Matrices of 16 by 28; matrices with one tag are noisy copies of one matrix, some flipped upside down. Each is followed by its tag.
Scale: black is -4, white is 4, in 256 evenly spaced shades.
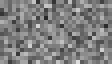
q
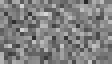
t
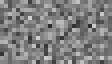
q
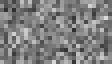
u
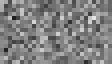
t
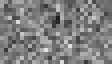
t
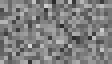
q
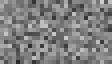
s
